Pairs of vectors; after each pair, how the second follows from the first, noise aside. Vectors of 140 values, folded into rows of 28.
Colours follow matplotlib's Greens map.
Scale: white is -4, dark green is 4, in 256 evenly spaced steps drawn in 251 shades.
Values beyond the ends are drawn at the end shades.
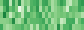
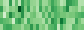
negated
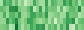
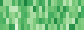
negated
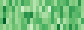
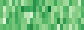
negated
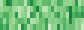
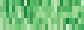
shuffled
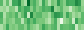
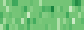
partly zeroed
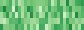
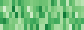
negated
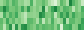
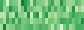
shuffled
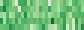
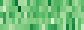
negated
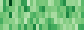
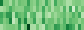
shuffled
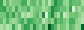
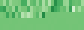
partly zeroed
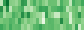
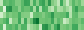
shuffled
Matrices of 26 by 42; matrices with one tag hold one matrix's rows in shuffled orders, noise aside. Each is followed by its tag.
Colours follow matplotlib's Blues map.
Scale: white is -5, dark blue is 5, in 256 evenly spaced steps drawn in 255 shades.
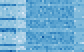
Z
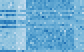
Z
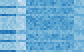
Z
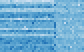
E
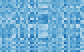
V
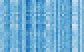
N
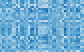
V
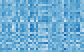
V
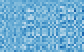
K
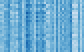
N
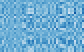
K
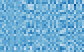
K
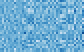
K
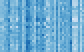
N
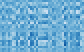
V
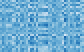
V
